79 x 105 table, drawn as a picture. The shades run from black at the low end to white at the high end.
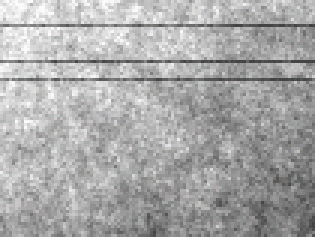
The bottom right is the ninth with the lowest average. Rows 9, 21 and 27 differ from the rows beside them. The top left is the ninth with the highest average. Streaks run across, left to right. Neither half mirrors the other. Values rise toward the top left.
